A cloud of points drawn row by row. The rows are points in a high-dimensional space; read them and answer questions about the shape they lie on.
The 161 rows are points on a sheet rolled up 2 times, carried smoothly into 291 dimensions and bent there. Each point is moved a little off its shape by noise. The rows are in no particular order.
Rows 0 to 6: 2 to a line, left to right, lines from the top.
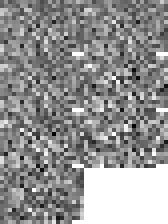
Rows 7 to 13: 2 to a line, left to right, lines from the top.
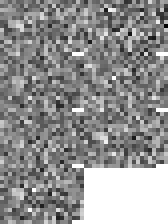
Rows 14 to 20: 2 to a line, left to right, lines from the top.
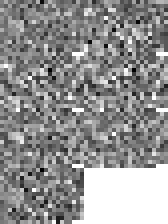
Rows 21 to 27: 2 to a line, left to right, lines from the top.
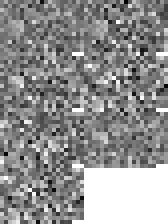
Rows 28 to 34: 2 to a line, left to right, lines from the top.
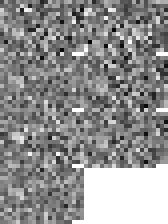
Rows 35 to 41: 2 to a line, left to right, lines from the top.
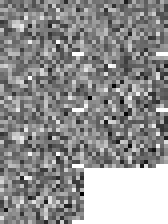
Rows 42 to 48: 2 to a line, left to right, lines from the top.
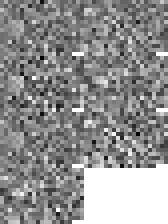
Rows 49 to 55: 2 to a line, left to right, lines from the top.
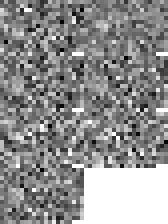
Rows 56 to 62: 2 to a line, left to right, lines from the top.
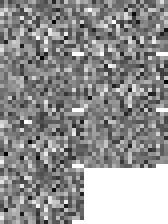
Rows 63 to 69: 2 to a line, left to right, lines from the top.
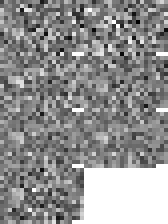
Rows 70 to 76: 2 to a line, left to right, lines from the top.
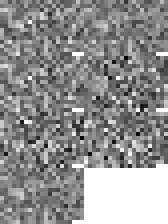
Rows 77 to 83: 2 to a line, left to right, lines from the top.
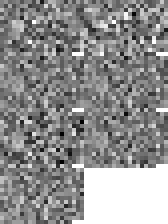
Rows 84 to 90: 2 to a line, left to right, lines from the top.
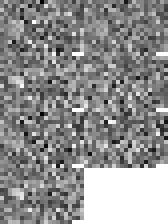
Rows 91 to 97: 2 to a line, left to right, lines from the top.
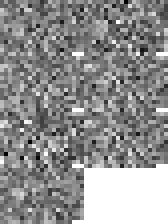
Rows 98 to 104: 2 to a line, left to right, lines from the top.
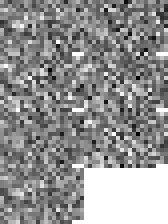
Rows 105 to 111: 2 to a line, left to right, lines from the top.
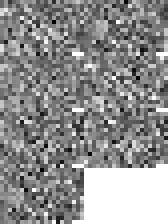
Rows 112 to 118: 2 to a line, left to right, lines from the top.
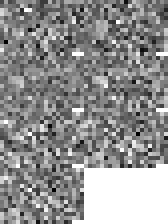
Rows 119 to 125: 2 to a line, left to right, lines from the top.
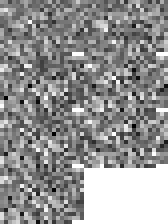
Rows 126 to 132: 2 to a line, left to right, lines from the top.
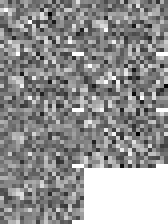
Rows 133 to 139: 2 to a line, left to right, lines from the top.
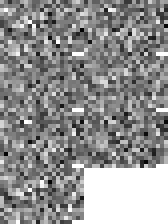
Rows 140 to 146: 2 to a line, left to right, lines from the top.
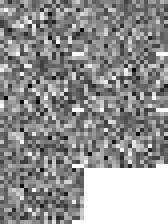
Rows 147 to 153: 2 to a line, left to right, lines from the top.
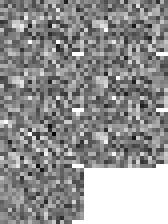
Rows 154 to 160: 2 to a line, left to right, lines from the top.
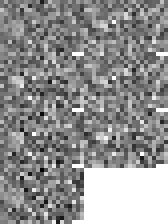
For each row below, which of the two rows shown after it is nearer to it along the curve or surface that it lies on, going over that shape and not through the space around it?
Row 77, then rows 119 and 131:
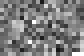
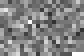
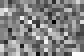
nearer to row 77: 119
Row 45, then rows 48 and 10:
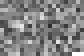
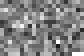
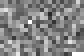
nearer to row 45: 48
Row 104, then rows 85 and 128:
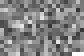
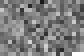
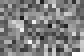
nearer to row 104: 128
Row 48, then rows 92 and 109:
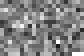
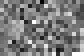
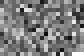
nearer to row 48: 92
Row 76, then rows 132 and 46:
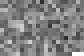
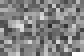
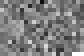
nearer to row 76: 46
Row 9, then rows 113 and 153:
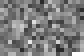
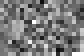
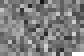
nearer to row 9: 153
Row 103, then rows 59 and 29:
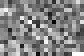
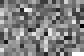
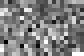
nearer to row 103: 29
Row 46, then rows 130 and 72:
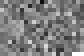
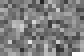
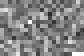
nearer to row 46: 130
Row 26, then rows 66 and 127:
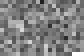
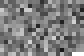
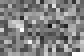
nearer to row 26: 66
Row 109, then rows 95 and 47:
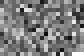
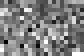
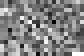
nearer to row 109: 95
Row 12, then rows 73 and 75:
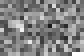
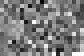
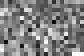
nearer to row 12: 73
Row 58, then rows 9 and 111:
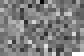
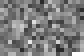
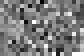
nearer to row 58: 9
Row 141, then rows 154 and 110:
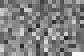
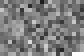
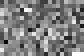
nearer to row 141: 154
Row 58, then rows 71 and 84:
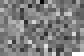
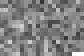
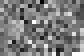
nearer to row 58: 71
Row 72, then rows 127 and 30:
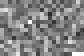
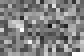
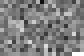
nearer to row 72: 127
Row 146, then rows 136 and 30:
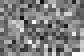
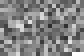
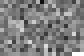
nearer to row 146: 136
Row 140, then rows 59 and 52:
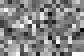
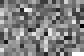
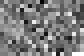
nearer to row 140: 59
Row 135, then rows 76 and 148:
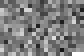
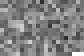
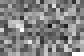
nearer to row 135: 76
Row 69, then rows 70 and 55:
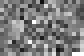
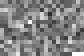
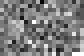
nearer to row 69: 55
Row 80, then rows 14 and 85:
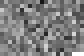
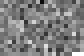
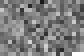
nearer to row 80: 85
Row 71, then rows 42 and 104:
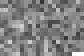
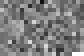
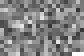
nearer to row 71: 42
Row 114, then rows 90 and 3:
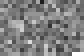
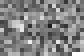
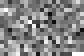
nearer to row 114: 90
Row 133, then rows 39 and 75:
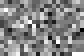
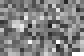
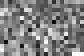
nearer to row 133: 75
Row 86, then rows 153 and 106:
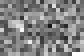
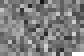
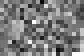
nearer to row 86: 106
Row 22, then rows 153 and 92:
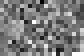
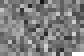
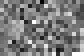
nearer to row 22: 92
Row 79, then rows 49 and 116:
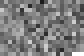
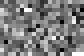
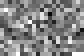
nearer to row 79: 49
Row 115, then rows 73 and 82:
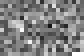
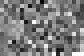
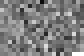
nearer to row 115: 73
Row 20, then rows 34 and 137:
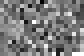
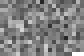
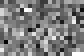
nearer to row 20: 137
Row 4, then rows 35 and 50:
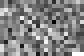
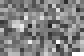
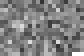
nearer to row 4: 35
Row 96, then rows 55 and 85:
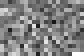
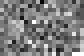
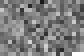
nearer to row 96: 85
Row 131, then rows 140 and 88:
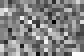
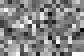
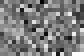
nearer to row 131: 140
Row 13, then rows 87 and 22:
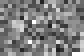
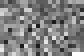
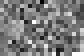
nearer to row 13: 22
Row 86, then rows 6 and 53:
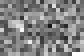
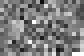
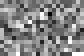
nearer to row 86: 6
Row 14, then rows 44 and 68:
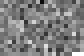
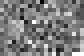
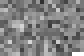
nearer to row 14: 68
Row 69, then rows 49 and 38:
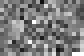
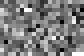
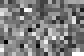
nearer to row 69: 49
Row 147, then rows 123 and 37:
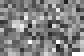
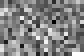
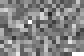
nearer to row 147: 37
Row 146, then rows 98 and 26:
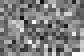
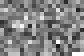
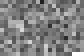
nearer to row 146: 98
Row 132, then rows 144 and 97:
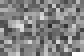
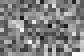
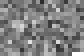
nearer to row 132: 144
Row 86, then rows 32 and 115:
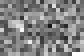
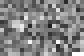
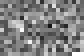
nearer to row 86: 115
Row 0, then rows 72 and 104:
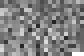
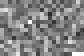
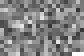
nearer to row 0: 72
